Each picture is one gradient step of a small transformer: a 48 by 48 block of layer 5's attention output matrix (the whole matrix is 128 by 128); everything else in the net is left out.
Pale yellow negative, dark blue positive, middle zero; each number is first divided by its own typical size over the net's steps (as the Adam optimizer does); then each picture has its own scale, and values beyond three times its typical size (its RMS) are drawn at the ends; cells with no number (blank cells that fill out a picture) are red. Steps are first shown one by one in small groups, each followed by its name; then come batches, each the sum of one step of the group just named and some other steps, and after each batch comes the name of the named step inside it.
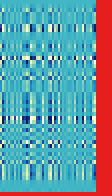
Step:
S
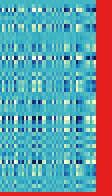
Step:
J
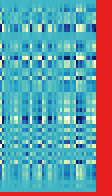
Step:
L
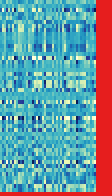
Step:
J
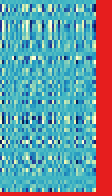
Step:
J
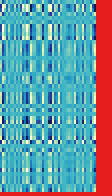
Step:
S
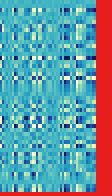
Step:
L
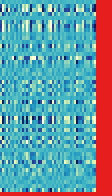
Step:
J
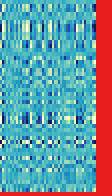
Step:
L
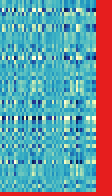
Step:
J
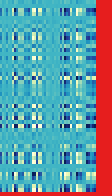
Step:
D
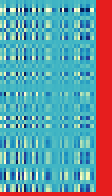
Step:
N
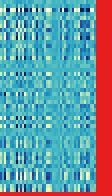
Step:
N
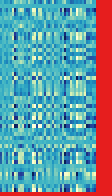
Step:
D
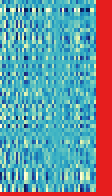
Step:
N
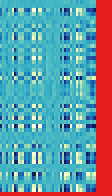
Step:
D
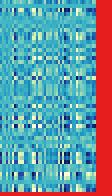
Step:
D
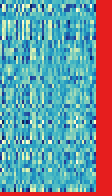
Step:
D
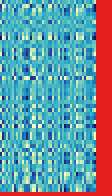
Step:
D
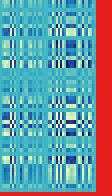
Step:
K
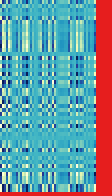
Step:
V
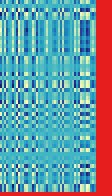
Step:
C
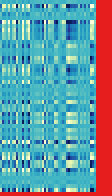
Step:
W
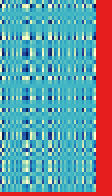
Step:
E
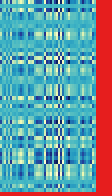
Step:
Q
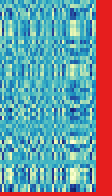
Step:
C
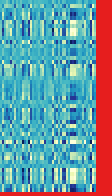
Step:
K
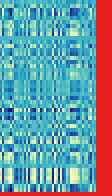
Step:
K
